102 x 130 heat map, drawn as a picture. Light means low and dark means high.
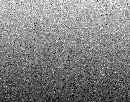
Fine speckle covers the field. There are no regular stripes. There is an overall slope up to the bottom. No row or column stands out.
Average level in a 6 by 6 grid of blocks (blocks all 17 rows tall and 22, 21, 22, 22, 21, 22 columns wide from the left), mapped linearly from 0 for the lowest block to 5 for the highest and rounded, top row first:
000000 / 111111 / 222222 / 333333 / 444444 / 555555
